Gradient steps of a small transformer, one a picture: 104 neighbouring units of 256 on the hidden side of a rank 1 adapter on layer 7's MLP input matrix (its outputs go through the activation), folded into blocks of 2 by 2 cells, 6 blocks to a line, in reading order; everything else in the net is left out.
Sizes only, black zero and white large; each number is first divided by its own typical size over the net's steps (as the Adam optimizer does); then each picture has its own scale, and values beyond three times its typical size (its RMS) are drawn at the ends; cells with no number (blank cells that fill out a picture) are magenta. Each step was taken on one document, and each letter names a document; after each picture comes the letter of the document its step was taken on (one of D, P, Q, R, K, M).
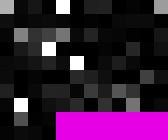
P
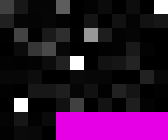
P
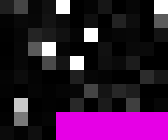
P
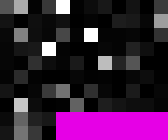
P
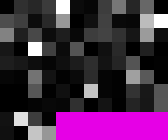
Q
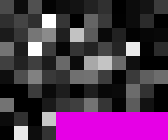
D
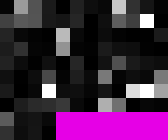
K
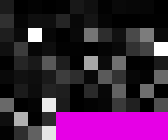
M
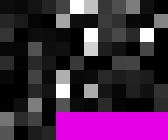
Q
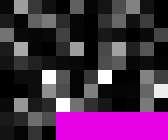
K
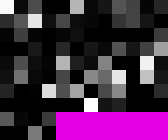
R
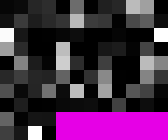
R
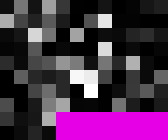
D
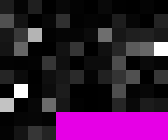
M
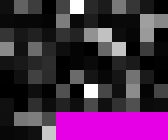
Q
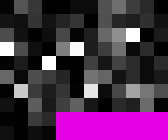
K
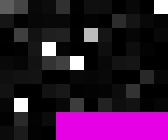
P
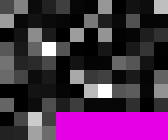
D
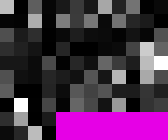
R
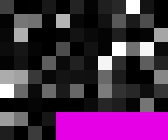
R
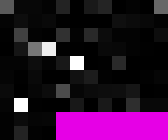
P
